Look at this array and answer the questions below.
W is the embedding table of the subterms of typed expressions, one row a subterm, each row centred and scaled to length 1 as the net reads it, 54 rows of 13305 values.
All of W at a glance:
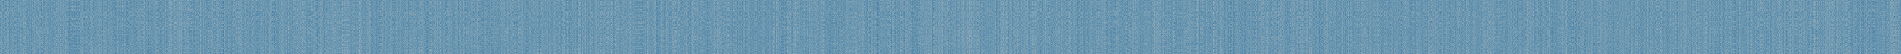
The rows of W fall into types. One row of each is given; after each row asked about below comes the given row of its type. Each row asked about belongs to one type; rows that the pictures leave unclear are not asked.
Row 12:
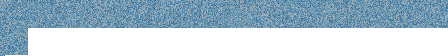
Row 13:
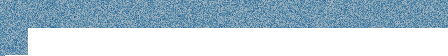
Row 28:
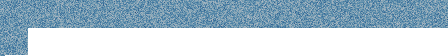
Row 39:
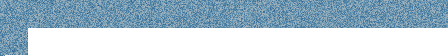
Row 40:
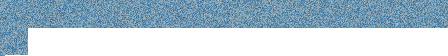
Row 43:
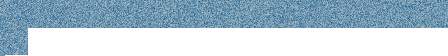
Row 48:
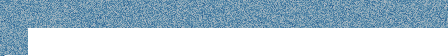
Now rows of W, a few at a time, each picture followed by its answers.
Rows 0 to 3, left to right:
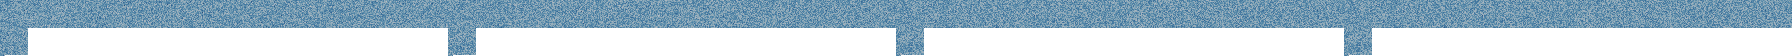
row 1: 12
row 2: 39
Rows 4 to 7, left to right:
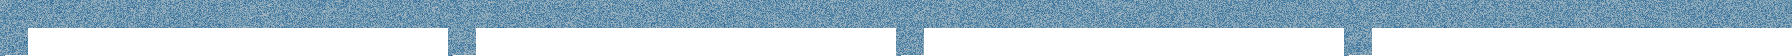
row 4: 12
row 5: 39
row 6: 28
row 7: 39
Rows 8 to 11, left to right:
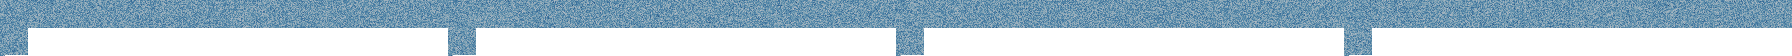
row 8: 39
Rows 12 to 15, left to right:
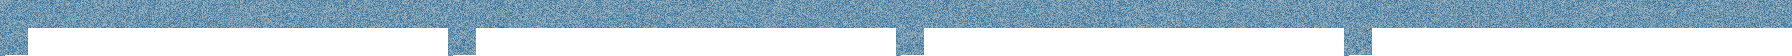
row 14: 48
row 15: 40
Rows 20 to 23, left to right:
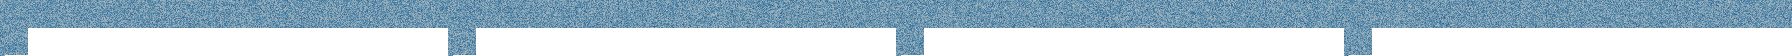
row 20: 12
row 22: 48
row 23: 48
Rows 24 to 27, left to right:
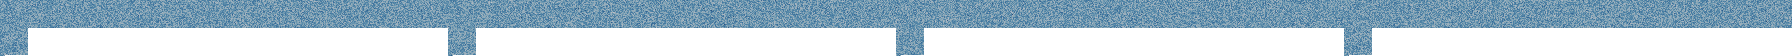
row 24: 39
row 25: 39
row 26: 48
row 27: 12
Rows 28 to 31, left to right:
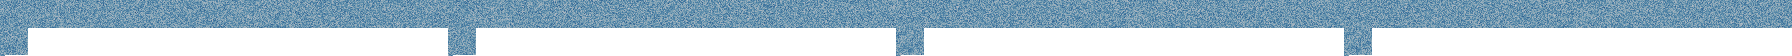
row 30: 40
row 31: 40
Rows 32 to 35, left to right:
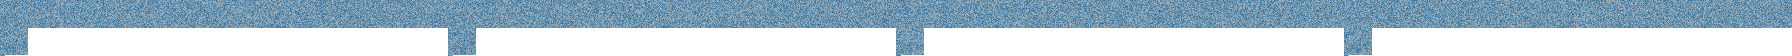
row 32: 28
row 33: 40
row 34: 39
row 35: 40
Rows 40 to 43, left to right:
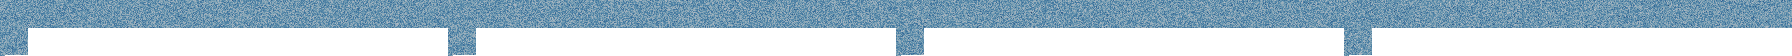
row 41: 12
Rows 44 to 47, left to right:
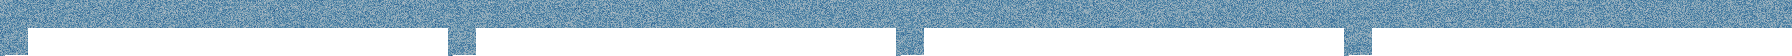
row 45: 39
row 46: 40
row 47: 12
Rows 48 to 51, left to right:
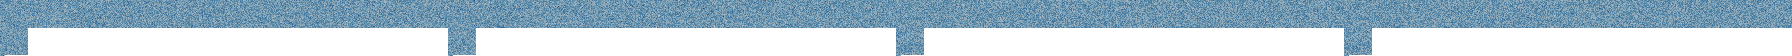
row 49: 13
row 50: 12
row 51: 12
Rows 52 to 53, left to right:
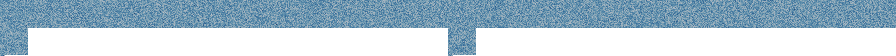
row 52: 48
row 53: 13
